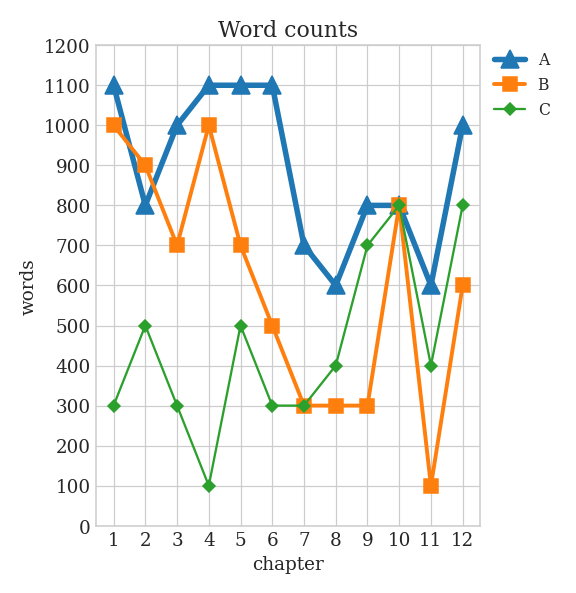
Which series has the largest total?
A
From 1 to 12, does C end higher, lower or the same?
higher
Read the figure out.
Title: Word counts
x-axis: chapter, ticks 1 2 3 4 5 6 7 8 9 10 11 12
y-axis: words, ticks 0 100 200 300 400 500 600 700 800 900 1000 1100 1200
Legend: A, B, C
Values:
A: 1100 800 1000 1100 1100 1100 700 600 800 800 600 1000
B: 1000 900 700 1000 700 500 300 300 300 800 100 600
C: 300 500 300 100 500 300 300 400 700 800 400 800
